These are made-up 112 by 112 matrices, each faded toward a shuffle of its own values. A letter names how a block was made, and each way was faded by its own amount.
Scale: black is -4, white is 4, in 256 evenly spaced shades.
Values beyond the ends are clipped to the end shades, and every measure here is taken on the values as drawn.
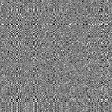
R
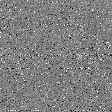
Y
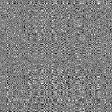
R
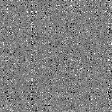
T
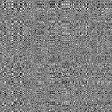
R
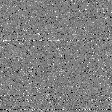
Y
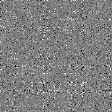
T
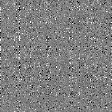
T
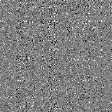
T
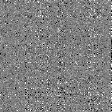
T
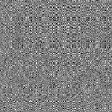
R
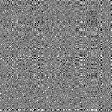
R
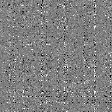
T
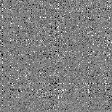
T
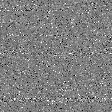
Y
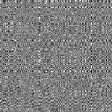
R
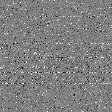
Y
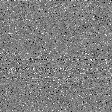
Y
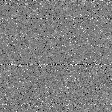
Y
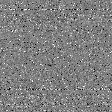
Y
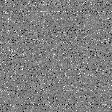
Y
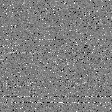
Y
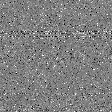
Y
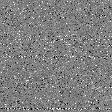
Y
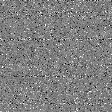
Y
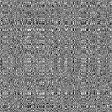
R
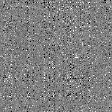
T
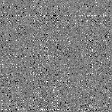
T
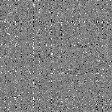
T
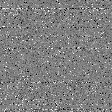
Y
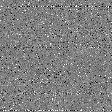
Y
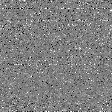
Y
